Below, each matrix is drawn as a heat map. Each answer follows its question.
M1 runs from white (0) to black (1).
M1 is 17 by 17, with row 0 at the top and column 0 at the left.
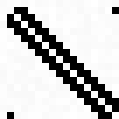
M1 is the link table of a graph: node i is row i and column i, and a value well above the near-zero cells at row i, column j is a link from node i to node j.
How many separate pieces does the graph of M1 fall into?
2
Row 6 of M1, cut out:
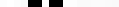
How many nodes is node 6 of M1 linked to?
4
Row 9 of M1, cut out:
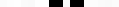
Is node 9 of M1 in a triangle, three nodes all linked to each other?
yes
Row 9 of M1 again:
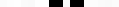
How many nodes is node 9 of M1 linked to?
4
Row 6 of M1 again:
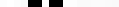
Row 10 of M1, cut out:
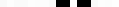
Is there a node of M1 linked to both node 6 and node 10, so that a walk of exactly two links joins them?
yes
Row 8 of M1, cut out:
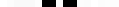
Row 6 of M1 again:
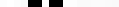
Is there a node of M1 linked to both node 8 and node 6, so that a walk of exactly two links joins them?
yes
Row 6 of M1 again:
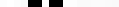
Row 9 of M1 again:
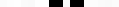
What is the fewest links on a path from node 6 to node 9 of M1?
2
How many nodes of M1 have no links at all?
1
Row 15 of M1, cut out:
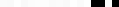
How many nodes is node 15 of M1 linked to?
3
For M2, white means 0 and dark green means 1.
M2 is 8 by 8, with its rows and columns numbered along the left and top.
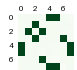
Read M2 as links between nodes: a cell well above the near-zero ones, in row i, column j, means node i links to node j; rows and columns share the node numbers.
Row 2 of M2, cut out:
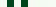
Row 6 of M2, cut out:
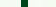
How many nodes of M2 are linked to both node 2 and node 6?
1
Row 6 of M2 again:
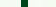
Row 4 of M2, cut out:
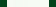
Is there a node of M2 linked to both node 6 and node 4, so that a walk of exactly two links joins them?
no
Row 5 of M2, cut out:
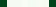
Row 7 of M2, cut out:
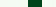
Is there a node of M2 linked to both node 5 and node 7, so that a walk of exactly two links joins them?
no
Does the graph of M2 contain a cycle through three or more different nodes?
yes
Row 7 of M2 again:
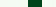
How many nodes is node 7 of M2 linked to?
2
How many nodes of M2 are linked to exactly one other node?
2
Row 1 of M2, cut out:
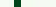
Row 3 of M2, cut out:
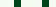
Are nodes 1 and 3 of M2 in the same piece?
yes
